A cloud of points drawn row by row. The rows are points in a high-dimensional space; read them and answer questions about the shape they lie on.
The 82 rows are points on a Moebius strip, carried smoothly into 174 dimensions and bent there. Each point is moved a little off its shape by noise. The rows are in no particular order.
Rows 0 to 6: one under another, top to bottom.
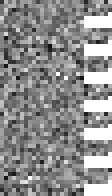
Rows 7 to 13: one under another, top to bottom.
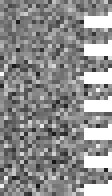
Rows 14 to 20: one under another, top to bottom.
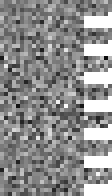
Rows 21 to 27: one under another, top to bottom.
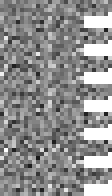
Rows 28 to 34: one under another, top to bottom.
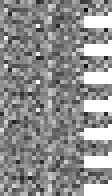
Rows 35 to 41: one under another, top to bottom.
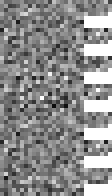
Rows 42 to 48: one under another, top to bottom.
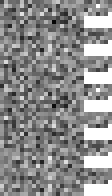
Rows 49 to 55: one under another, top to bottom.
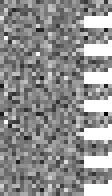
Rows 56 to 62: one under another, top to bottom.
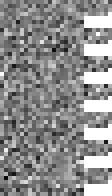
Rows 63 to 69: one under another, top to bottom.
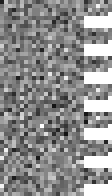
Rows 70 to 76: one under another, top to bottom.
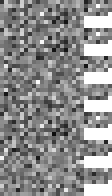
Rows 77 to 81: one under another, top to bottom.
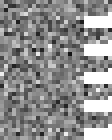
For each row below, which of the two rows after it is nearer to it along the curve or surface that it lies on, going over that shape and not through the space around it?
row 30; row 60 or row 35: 35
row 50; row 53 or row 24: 24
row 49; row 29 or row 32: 29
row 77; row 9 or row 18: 18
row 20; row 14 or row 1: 1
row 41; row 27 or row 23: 27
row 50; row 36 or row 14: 14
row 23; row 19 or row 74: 74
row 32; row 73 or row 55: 55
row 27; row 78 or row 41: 78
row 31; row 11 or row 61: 61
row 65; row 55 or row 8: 55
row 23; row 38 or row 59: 59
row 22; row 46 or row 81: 81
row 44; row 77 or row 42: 42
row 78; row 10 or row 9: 9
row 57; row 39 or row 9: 9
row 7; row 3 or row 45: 45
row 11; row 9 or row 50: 9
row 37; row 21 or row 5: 5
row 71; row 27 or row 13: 13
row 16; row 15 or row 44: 44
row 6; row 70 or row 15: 15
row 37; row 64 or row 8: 64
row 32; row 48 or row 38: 38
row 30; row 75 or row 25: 75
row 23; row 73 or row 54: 54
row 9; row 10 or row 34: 10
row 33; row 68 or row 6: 6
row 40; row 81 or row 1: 1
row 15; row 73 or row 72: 72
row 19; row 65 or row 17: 17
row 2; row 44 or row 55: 55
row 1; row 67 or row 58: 67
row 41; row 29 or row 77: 77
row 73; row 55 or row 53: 55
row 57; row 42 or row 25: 42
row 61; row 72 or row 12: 72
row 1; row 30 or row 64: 64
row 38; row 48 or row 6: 6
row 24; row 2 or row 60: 2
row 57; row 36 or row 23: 36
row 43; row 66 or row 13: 13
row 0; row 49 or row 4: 4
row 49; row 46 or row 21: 21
